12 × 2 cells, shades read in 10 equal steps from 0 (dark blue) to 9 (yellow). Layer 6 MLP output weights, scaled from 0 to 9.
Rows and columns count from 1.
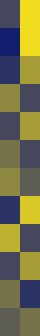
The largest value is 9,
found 2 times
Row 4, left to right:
5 2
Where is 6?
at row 3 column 2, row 5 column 2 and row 10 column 2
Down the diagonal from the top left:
2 9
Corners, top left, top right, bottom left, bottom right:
2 9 3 4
